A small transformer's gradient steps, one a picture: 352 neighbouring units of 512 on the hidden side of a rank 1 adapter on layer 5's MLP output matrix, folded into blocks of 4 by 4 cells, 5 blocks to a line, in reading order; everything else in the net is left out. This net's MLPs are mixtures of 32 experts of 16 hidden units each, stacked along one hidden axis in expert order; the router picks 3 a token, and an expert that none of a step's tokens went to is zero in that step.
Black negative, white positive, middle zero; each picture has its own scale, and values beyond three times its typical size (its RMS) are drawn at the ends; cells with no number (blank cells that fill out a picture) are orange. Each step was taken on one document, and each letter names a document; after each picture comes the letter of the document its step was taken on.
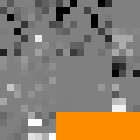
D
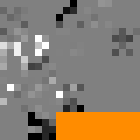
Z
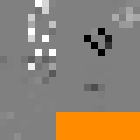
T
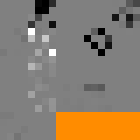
T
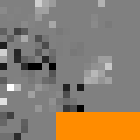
Z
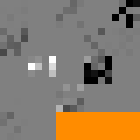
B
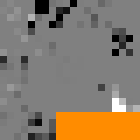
D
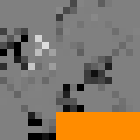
Z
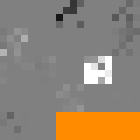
B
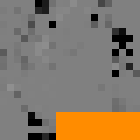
D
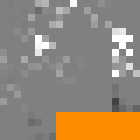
D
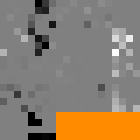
D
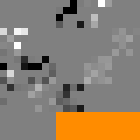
Z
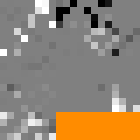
D
